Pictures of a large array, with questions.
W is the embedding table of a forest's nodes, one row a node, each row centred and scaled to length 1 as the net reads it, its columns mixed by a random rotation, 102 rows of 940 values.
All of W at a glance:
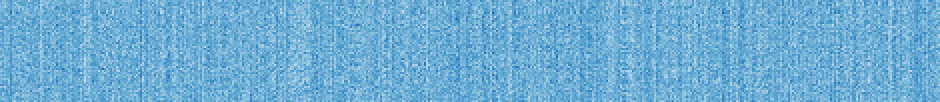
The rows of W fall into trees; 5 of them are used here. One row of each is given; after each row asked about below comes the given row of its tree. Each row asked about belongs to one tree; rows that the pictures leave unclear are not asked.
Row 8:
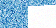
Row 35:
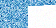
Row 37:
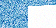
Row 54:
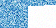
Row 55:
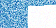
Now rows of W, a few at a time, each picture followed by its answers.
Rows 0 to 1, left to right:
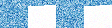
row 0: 54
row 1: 35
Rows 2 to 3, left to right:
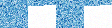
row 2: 54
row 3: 8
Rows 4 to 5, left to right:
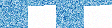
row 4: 54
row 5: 35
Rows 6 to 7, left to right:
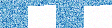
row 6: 8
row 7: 55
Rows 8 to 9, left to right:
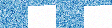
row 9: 37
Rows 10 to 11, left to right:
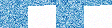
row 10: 37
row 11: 54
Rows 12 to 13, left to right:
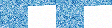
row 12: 37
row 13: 37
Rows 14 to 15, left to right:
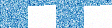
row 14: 35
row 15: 8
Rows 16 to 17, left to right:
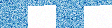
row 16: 55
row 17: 35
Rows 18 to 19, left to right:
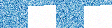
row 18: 55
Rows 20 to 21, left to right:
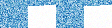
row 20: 35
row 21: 54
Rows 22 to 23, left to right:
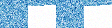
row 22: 54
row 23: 35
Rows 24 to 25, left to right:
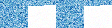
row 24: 55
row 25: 55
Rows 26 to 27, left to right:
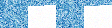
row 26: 8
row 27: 8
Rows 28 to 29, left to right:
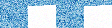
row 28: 35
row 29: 37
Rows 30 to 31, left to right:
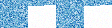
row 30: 55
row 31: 54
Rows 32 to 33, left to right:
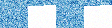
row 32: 35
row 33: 37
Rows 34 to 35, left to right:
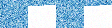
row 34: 8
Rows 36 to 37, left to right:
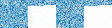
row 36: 54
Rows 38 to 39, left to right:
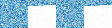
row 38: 54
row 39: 35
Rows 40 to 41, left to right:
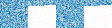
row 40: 55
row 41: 35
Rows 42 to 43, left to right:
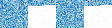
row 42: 8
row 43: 55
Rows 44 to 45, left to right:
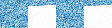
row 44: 37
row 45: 35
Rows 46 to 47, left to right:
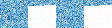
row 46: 35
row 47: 35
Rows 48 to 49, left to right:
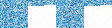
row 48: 55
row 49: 37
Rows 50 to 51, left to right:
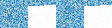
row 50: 35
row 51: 54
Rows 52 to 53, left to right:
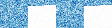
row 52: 37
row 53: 37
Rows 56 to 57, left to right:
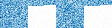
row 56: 55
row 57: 54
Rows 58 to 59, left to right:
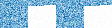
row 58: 55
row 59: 35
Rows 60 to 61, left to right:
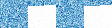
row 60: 35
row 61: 54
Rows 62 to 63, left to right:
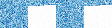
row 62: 8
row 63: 55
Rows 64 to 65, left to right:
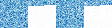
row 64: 55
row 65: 55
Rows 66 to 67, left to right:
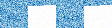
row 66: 35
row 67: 35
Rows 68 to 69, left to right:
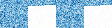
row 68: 37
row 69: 37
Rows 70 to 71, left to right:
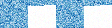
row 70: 54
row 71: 54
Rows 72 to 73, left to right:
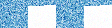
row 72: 55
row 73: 35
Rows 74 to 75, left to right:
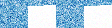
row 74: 54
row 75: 37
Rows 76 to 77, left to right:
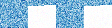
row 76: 54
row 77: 55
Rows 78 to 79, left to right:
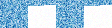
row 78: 8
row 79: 55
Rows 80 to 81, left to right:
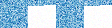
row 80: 55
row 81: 55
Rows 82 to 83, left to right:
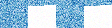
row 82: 55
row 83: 37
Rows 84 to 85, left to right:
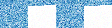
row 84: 35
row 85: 37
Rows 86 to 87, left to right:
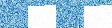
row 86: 54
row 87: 8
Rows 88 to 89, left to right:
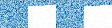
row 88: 35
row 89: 55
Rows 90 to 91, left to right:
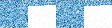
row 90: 37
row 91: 37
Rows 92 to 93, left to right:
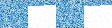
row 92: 35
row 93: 54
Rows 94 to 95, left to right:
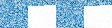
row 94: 54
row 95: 37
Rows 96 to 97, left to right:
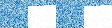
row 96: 37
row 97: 8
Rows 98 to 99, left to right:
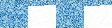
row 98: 37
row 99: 54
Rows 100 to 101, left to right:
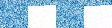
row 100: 8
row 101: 37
